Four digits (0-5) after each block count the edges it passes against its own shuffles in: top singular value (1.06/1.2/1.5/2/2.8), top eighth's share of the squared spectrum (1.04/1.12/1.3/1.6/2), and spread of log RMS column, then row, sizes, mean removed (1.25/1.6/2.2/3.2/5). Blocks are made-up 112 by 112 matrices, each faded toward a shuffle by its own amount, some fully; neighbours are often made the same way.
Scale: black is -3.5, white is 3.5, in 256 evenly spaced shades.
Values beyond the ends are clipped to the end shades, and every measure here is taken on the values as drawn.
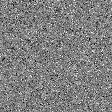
0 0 0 0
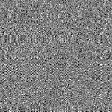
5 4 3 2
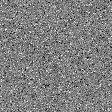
0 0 0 0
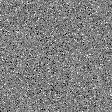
1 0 0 0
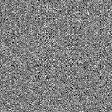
4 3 2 2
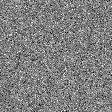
0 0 0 0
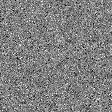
0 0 0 1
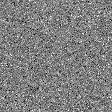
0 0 0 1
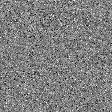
0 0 0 1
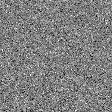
0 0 0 1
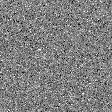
0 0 0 0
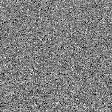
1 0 0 2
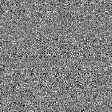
1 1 0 3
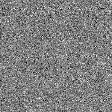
0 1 0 2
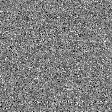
0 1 0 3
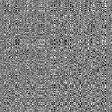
5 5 4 3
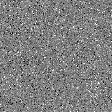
3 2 1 0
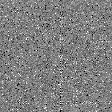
3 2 1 0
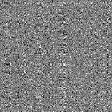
4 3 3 2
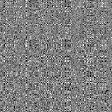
5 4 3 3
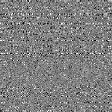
4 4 2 3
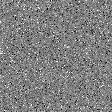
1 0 0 0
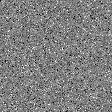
2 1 0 0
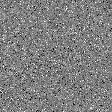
1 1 0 1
